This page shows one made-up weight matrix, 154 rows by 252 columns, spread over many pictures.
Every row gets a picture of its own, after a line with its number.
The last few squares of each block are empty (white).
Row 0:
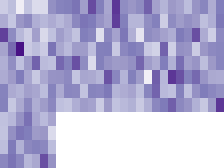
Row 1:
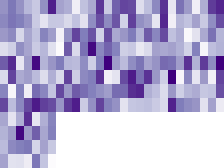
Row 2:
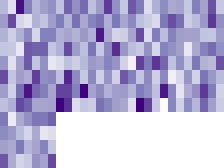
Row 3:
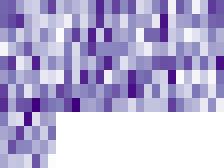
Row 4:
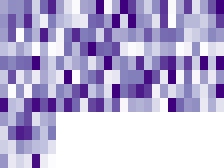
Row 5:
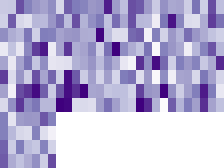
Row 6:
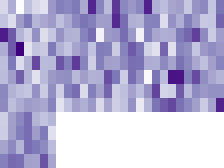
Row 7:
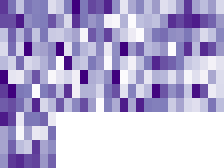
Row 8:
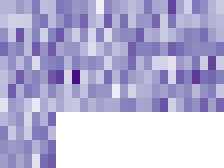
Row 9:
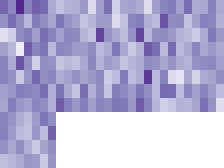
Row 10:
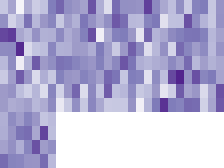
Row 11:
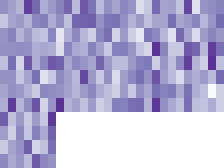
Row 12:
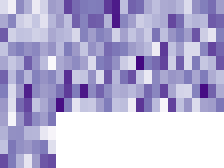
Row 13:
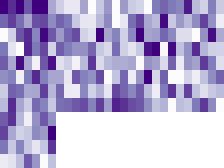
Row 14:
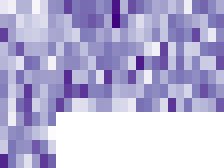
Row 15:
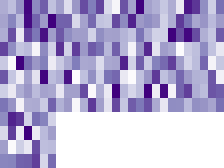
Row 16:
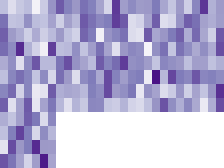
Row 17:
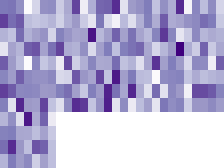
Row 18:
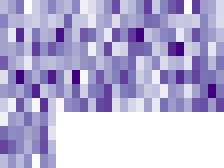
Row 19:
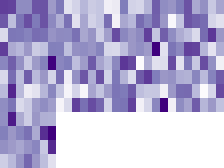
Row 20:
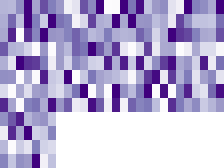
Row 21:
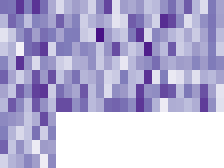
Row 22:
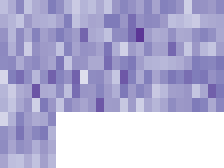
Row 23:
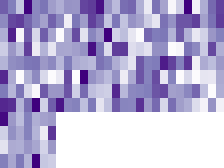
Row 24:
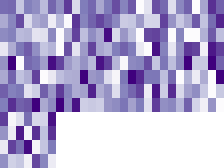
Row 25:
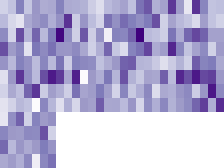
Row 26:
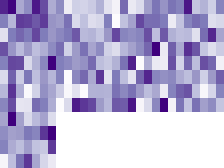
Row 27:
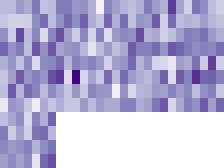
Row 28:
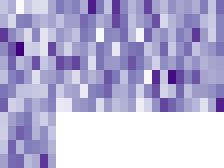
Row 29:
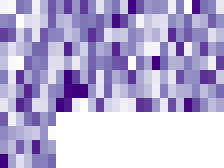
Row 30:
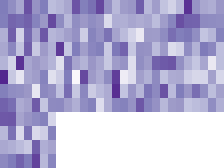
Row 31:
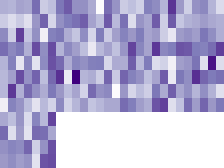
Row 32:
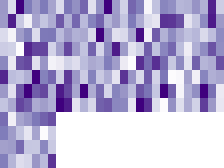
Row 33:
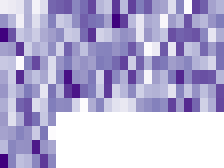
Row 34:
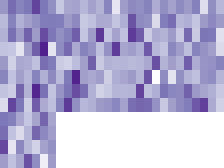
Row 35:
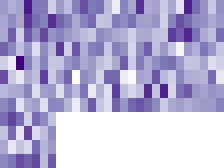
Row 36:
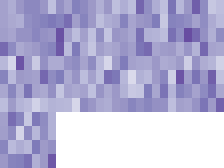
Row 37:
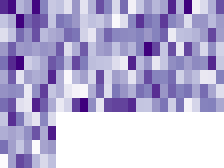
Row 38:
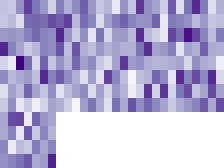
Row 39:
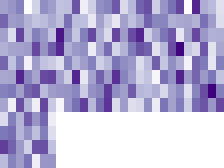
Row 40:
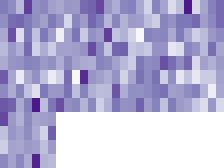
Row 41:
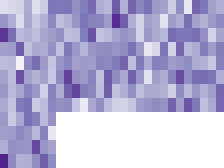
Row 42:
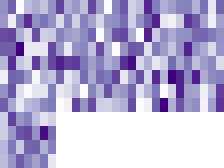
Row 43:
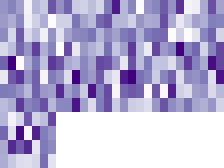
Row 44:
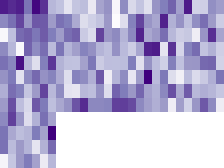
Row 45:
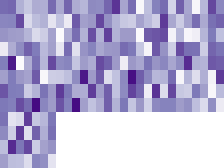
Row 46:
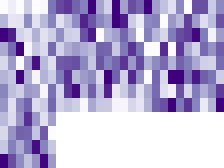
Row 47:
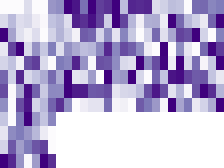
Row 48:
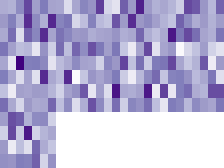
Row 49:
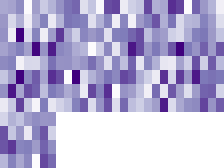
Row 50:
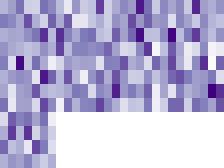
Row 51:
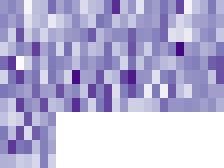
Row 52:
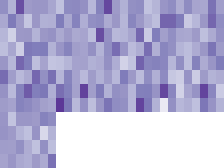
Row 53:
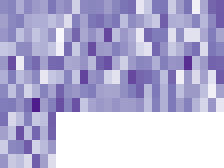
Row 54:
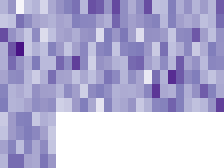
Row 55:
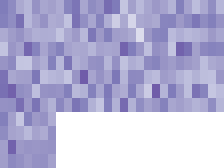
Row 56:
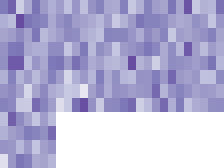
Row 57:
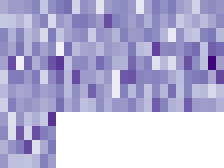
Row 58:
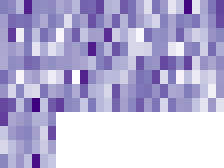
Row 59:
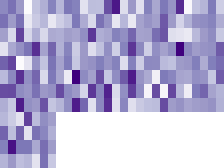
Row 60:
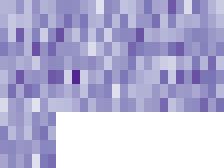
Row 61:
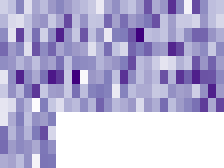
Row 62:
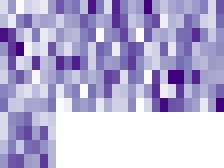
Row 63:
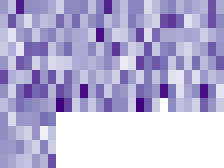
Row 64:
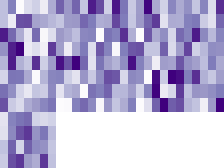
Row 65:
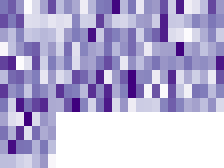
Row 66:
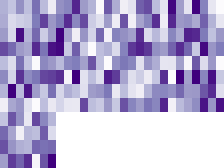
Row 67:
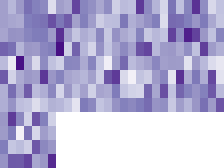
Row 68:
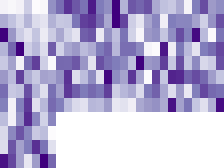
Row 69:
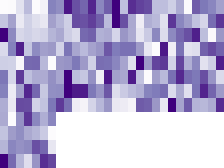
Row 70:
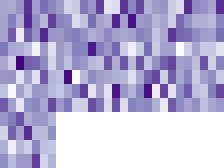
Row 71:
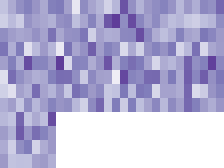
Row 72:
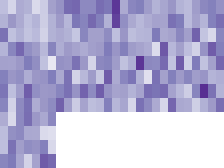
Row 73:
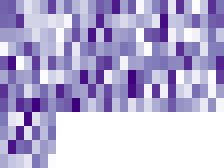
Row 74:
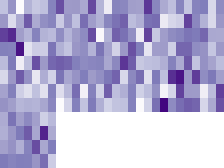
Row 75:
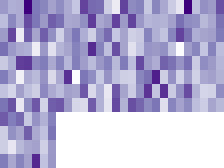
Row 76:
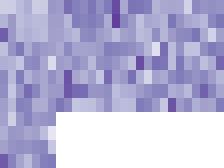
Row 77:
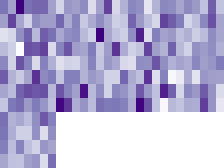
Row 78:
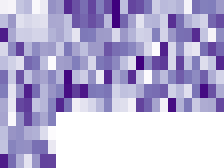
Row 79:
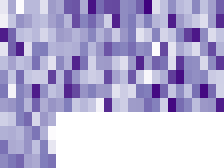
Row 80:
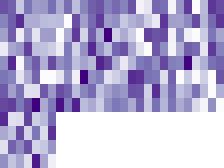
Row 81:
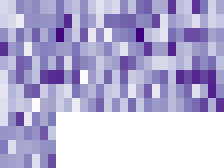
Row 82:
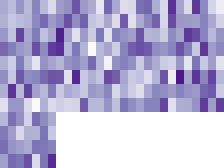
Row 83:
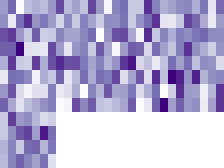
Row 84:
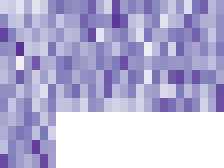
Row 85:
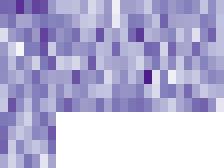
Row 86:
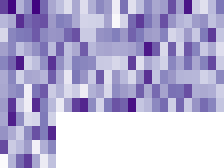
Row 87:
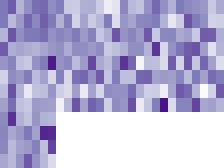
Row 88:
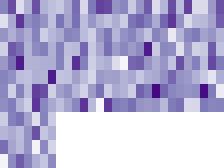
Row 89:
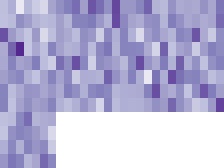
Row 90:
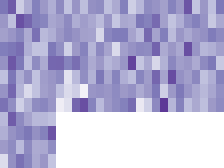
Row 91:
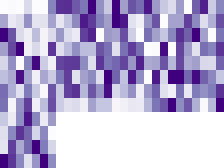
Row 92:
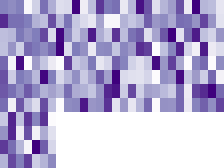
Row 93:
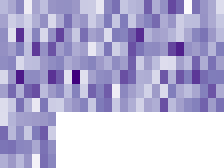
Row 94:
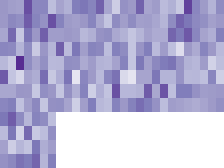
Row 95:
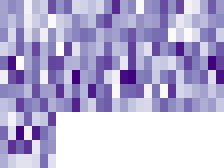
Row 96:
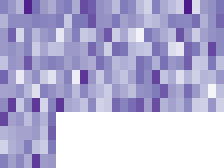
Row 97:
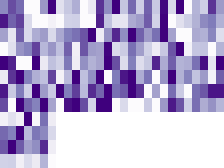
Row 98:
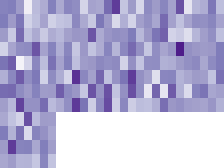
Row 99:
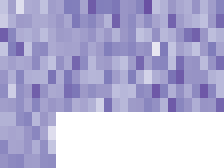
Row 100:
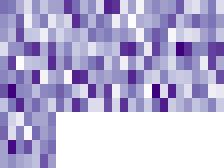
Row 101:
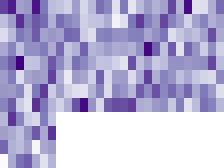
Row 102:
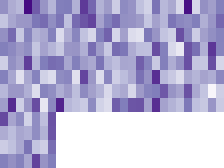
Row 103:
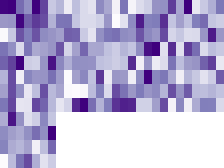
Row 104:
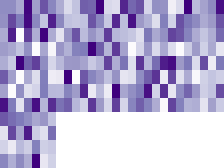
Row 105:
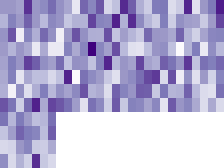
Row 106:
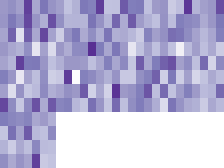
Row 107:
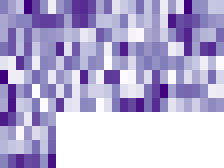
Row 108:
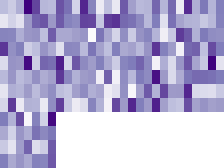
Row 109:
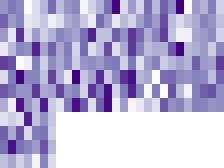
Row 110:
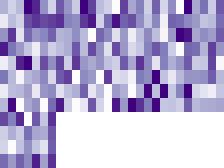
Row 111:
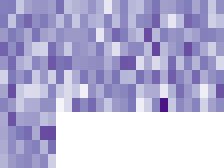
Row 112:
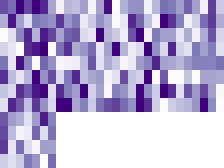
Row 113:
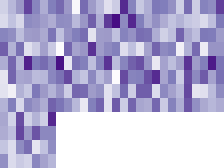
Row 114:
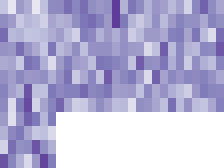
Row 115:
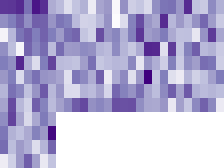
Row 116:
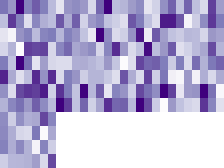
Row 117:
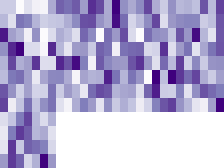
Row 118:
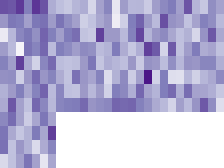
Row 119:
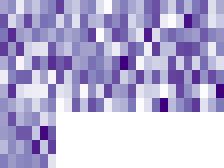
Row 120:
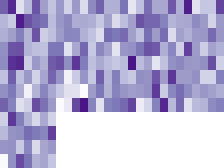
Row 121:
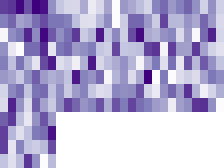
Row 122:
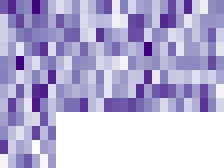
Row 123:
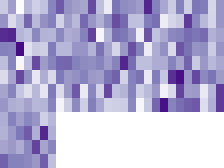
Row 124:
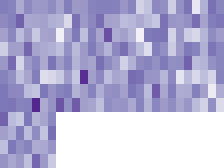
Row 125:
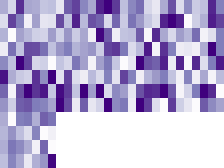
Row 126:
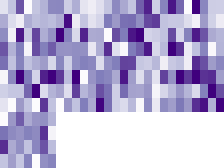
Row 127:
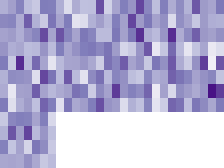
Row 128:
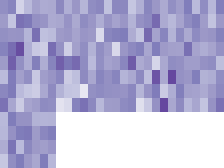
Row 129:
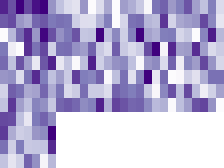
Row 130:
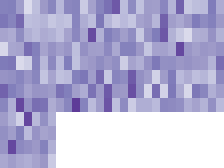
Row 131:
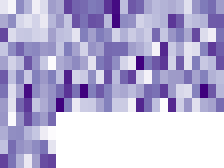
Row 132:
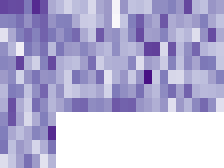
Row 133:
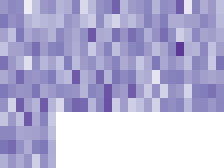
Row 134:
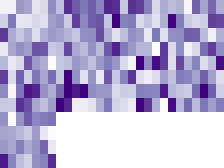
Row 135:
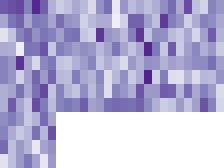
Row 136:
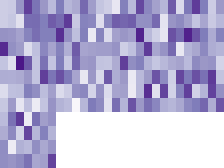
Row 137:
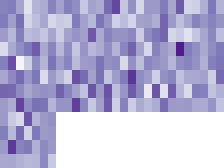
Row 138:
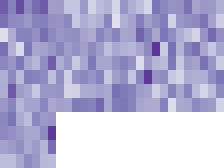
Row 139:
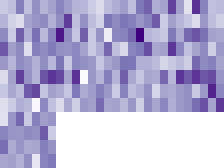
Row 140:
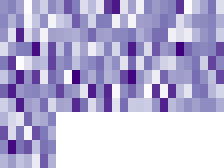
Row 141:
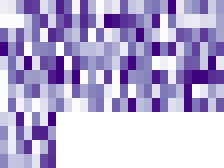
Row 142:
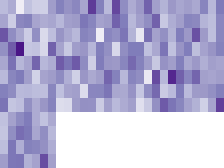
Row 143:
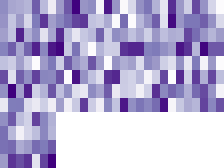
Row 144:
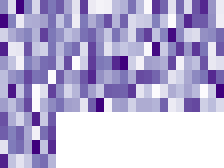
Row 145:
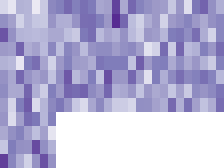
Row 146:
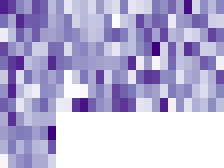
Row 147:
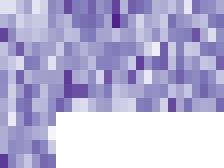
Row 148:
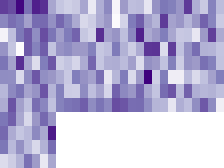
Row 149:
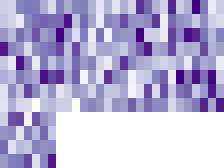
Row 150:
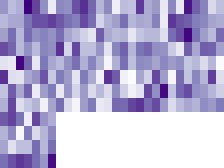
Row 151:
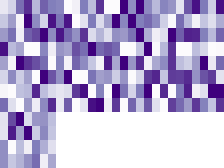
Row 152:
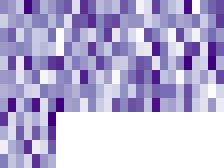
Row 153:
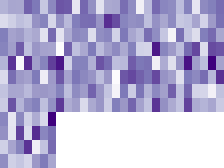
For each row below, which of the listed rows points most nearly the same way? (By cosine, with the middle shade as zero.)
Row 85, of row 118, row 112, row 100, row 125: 118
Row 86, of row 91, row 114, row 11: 11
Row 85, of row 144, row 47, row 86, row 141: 86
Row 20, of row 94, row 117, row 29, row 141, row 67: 94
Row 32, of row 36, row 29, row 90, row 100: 29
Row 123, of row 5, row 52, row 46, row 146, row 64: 46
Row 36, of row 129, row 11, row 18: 18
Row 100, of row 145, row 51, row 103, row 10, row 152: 51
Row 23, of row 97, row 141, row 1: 1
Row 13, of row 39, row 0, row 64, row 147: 39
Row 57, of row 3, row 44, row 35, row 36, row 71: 71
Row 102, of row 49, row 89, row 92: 89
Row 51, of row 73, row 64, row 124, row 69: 73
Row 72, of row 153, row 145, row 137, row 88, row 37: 145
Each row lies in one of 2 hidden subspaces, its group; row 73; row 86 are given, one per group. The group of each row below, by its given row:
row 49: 73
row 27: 73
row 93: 73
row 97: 73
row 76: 86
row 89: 86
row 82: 73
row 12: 86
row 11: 73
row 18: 73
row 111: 86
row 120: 86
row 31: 73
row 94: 73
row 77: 86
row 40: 73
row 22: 73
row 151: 73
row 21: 86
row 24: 73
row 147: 86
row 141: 73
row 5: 86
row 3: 73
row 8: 73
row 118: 86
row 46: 86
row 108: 73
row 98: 73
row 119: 86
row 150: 73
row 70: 73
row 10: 86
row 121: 86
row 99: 86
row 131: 86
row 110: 73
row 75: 73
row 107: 73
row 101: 86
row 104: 73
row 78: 86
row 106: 73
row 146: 86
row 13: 86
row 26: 86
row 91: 86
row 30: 73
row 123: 86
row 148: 86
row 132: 86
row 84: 86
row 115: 86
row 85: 86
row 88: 86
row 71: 73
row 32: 86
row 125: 86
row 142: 86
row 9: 86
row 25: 73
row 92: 73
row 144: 86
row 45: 73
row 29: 86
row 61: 73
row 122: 86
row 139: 73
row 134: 86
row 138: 86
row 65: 73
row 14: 86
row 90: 86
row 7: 73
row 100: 73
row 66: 73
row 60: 73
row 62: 86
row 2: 86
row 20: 73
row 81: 73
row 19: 86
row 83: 86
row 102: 73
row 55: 73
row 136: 73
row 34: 86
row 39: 73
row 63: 86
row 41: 86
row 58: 73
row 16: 86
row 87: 86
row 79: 86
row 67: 73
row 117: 86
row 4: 73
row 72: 86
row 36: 73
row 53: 73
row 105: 73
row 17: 73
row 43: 73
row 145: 86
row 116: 86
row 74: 86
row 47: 86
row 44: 86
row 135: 86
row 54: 86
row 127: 73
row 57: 73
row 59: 73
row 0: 86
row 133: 73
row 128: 86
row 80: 73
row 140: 73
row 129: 86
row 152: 73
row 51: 73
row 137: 73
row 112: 86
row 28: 86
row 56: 86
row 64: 86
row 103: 86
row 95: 73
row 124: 73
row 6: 86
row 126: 73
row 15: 73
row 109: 73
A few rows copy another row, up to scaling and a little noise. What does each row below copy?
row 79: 99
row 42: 83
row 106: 104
